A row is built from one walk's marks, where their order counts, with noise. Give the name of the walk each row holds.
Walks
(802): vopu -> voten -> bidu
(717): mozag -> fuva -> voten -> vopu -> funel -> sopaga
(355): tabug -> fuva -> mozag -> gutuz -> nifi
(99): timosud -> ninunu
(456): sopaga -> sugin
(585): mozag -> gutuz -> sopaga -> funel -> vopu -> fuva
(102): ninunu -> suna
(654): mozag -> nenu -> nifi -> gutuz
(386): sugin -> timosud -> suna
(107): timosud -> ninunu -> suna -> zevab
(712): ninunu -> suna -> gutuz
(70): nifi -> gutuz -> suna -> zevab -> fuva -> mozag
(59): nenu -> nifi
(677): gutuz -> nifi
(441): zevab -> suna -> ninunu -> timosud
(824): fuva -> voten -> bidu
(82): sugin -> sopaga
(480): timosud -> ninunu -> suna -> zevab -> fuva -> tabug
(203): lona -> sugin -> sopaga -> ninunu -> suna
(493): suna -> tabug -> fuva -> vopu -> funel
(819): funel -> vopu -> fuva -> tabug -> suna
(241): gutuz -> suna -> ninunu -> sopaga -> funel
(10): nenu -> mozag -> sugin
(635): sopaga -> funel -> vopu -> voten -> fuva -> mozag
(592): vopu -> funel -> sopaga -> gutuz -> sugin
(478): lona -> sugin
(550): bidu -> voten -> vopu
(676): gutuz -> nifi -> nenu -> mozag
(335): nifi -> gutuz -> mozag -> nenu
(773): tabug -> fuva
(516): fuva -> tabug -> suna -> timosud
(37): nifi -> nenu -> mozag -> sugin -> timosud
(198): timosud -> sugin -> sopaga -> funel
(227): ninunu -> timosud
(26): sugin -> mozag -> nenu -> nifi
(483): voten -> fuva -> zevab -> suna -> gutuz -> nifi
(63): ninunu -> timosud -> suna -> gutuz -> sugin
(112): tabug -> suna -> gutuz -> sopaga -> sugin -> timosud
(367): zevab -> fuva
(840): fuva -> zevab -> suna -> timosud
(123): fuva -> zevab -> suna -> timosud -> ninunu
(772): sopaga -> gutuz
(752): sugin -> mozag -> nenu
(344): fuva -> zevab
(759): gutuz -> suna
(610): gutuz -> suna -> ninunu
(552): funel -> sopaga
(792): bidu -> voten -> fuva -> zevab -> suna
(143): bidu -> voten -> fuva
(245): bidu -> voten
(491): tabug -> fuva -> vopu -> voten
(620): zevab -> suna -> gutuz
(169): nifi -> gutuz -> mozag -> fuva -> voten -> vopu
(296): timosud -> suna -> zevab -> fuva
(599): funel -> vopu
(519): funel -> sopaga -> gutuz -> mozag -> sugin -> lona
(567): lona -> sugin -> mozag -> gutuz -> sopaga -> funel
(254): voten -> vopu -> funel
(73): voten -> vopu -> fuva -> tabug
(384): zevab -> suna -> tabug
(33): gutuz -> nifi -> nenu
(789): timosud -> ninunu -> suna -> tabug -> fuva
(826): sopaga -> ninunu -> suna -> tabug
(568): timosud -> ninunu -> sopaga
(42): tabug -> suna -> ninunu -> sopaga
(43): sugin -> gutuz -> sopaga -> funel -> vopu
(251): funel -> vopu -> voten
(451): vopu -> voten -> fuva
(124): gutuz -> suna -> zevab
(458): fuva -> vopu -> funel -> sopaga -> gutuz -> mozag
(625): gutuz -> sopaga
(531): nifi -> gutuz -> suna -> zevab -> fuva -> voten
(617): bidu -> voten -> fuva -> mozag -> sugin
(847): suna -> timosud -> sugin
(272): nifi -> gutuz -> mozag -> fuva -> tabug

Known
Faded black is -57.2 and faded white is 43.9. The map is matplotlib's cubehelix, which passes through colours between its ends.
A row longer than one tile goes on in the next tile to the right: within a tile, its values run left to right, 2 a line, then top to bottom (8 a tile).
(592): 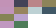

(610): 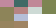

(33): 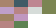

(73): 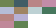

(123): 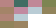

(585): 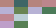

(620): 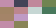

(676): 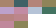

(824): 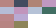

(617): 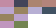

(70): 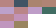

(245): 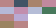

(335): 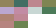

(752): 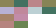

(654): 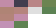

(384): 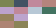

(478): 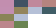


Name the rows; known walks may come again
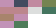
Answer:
(772)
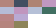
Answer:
(824)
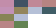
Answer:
(478)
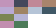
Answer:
(456)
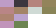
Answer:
(677)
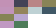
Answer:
(592)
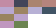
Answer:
(617)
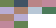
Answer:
(480)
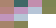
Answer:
(227)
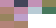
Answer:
(759)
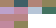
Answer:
(676)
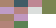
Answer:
(33)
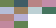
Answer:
(73)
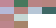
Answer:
(550)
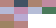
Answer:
(245)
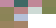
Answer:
(610)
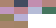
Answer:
(819)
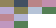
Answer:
(773)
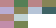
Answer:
(43)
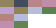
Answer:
(789)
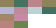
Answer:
(752)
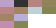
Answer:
(483)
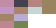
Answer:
(59)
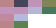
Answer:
(112)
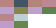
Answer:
(367)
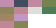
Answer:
(712)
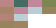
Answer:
(123)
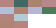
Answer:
(491)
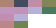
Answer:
(37)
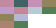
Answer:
(568)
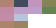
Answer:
(840)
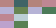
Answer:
(585)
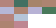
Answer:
(251)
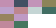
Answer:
(625)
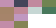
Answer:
(620)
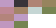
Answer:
(355)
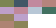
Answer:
(384)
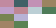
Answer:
(42)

